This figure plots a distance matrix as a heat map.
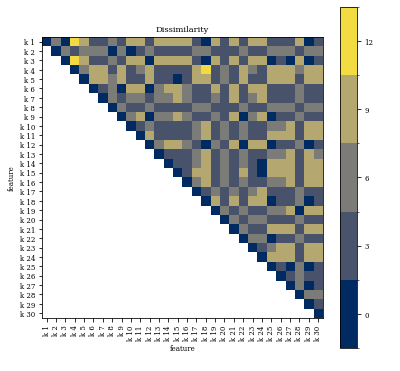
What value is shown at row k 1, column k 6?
3
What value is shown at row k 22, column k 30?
3
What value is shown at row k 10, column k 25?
6
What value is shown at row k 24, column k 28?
3
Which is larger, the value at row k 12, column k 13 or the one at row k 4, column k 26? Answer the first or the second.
the second
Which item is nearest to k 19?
k 28
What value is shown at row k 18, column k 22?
3
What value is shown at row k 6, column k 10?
9
